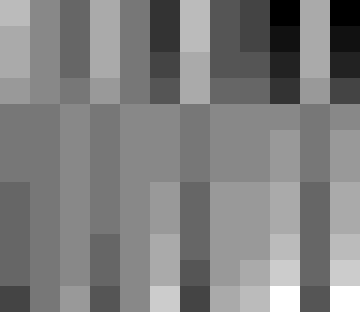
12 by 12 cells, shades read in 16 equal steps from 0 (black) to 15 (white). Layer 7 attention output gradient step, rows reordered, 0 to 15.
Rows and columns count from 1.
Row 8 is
6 7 8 7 8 9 6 9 9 10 6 10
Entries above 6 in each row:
6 6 6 7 12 12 12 9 9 8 8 8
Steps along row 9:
up up down up up down up same up down up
